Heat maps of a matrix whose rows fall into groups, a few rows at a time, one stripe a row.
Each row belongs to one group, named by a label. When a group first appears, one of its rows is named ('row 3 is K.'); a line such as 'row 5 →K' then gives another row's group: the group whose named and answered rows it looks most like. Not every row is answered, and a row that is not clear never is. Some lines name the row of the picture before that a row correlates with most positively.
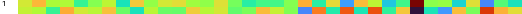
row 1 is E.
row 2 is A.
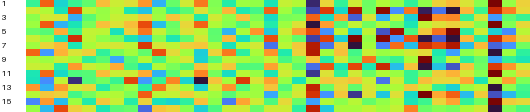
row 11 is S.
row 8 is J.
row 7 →E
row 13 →J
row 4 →S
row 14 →E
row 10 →A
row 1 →S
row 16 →J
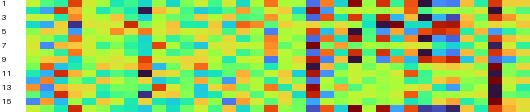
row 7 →J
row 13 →J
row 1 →A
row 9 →E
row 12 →S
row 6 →A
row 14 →J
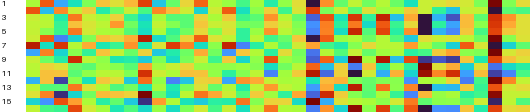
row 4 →A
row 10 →E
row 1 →S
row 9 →A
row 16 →A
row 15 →J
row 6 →S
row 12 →S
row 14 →S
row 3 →A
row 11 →E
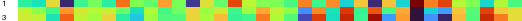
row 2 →A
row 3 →A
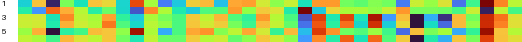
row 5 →S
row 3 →A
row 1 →S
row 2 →J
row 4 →A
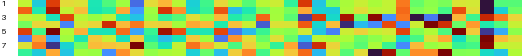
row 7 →S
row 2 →J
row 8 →E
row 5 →J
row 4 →E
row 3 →A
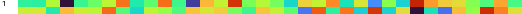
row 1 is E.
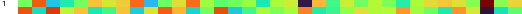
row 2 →J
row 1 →S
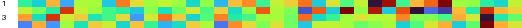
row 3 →J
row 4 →S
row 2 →A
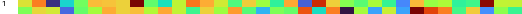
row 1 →S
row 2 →E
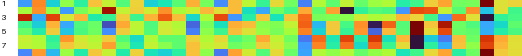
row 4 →E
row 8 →S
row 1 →S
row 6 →A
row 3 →J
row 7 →A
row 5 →E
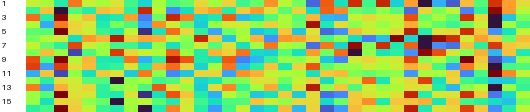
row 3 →J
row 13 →J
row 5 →J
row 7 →A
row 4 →J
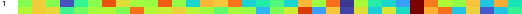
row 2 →E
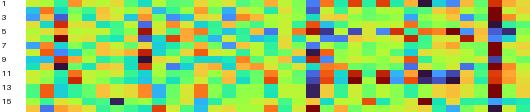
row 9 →J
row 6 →J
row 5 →E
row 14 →S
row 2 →S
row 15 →E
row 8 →S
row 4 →J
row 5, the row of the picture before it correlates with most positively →2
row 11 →A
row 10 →S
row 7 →S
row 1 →A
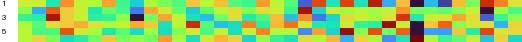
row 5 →A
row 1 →A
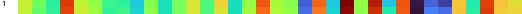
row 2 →A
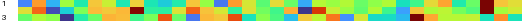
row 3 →E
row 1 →S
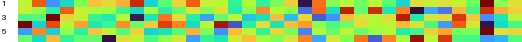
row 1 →S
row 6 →E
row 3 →J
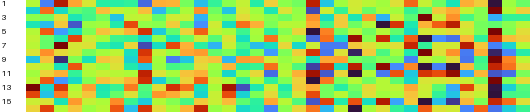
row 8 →E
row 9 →S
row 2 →S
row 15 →A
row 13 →J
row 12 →S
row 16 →E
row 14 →J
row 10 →A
